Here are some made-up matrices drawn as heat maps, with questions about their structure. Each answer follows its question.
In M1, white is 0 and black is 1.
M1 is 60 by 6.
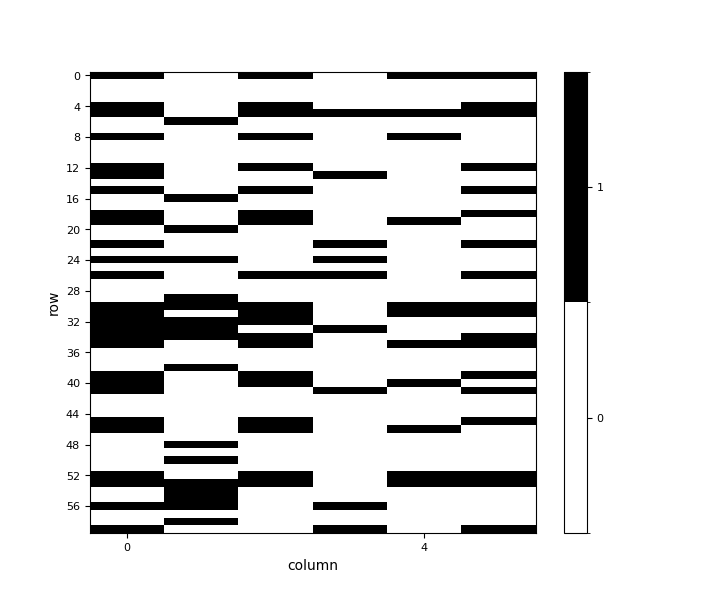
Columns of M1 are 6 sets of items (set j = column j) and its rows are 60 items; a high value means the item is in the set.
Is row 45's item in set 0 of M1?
yes
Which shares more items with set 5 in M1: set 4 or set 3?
set 4
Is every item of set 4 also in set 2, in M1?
yes
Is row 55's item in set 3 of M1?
no
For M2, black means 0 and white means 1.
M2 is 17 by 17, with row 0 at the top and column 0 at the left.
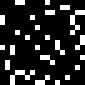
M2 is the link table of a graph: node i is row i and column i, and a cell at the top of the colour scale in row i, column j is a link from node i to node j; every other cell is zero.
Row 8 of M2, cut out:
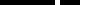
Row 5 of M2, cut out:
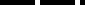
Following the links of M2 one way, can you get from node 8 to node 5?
yes
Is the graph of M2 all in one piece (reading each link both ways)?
yes
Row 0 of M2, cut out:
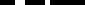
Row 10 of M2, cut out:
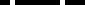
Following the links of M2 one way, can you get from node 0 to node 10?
yes
